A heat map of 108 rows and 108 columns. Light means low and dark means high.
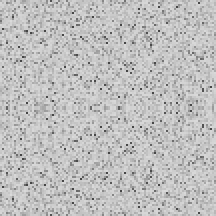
Grain: fine. Slope: none. Mirror symmetry: top to bottom. Histogram: skewed, a long tail of high values.
